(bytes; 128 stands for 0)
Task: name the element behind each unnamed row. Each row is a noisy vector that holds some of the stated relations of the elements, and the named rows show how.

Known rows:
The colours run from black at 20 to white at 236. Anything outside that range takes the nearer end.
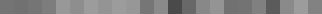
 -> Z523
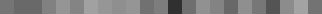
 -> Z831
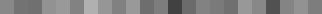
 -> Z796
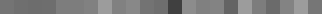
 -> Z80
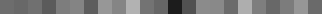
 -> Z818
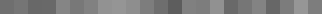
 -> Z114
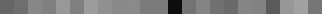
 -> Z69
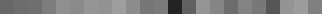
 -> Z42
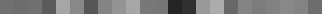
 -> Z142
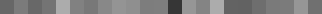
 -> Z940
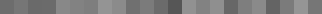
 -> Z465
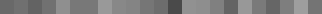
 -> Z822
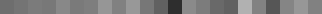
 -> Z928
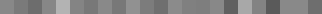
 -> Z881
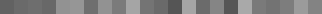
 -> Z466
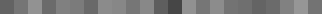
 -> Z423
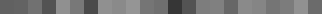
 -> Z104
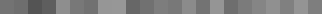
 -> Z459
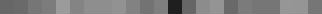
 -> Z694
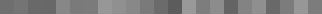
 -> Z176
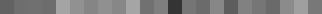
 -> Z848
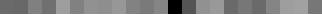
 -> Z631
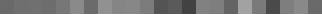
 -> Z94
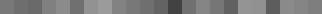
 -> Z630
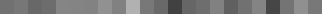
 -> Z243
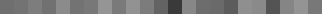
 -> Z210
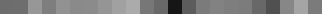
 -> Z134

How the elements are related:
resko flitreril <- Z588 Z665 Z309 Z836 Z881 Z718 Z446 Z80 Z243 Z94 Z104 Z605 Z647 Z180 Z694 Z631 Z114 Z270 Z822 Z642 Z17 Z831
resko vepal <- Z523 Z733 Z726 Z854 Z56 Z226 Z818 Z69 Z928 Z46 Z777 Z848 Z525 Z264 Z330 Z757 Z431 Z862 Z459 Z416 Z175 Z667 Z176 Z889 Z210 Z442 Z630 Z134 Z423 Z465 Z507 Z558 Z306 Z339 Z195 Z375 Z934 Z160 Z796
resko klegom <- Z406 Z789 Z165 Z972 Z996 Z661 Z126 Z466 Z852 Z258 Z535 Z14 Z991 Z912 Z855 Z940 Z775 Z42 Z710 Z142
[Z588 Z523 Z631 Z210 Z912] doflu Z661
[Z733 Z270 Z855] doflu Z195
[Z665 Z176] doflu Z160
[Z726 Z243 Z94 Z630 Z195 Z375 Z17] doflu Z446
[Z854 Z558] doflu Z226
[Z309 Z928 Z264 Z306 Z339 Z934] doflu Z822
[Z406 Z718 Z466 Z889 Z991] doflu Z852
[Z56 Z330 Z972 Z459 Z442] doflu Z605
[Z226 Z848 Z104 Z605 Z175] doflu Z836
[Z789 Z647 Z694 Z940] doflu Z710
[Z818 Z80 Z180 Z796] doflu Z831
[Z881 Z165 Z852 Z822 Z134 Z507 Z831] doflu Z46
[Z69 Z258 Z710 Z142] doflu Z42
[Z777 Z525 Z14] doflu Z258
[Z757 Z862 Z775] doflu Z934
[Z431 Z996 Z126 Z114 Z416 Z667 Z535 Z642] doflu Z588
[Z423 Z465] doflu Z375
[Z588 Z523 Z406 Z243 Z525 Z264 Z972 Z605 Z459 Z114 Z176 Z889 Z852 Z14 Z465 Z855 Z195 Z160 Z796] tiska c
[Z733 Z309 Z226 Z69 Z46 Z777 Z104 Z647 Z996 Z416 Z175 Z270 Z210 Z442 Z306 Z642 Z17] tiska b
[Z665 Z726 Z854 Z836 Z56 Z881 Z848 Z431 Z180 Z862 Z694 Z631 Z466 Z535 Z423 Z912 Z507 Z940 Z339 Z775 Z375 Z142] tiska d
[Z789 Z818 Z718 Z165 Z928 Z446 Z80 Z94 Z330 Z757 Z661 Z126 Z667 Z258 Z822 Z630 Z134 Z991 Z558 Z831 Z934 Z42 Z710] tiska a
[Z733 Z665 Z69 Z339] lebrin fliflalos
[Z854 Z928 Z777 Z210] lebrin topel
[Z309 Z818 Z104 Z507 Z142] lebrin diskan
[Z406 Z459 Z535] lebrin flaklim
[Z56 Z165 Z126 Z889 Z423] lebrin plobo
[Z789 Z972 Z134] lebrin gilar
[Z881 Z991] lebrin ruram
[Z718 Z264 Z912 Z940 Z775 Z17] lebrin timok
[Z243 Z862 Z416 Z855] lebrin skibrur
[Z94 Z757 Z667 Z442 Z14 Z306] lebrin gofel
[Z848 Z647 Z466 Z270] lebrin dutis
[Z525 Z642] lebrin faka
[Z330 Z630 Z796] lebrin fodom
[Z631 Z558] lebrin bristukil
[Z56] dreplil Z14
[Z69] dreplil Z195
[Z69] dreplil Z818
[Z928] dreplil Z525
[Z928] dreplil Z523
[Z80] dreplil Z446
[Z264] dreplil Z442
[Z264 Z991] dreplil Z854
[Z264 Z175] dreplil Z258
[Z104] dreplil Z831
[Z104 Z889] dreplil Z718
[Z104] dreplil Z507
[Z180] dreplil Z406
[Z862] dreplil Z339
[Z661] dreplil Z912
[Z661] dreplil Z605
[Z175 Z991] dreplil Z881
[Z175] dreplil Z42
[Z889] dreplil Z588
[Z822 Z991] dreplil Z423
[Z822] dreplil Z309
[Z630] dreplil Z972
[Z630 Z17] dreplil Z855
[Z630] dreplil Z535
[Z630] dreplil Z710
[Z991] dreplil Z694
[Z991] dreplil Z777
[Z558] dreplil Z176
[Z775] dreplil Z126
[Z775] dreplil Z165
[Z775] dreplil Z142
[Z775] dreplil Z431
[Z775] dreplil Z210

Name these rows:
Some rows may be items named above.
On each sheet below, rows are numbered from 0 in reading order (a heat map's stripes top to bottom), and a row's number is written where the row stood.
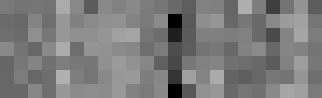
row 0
Z306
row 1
Z631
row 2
Z134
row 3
Z330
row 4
Z126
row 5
Z940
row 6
Z631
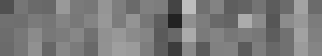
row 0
Z17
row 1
Z928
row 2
Z889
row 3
Z972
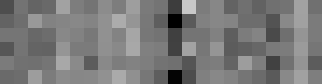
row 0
Z775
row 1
Z789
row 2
Z243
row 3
Z912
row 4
Z306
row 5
Z789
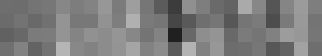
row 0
Z928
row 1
Z416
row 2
Z694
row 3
Z264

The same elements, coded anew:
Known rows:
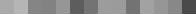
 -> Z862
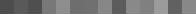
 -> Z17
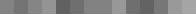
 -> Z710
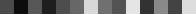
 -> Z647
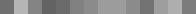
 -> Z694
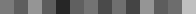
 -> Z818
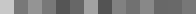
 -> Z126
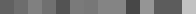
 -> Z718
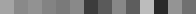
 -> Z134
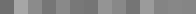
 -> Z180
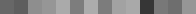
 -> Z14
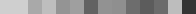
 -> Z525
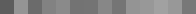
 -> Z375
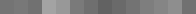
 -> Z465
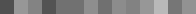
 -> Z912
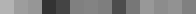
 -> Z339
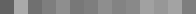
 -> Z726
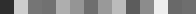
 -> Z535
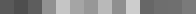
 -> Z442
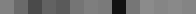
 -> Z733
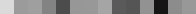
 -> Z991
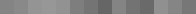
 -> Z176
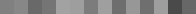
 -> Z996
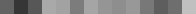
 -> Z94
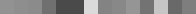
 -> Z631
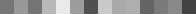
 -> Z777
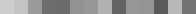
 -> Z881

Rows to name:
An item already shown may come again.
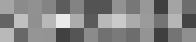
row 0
Z789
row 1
Z854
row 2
Z165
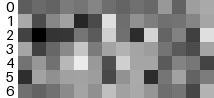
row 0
Z630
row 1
Z558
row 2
Z270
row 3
Z757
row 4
Z777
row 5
Z406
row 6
Z667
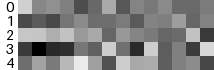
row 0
Z126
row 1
Z17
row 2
Z525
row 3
Z270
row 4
Z777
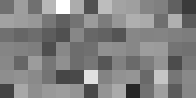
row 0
Z210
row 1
Z56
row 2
Z104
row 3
Z775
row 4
Z264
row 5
Z631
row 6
Z406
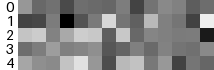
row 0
Z309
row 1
Z466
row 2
Z642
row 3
Z796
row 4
Z928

